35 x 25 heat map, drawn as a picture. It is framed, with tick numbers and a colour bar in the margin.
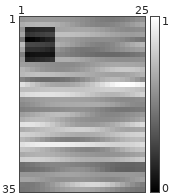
Streaks run across, left to right. An odd patch, lower than its surroundings, sits in the top left. The top left is the roughest part. On average the colour sits 60% of the way up the scale.
